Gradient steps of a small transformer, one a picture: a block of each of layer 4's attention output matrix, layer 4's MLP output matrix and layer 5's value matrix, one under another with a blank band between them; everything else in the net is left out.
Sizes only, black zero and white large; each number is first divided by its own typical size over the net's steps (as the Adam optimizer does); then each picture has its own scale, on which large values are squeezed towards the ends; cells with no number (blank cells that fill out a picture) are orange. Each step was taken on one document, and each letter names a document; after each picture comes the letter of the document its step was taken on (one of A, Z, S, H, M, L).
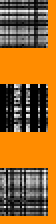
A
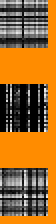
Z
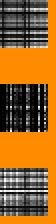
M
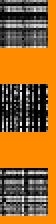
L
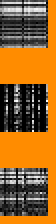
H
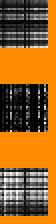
M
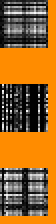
L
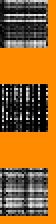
L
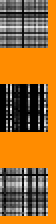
Z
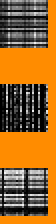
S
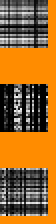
A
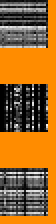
H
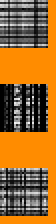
A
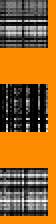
S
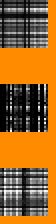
M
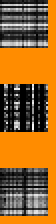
H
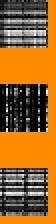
S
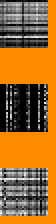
Z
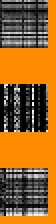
H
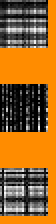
S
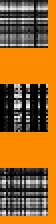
A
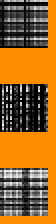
L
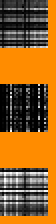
M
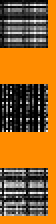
S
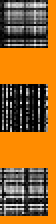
L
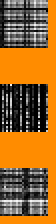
L
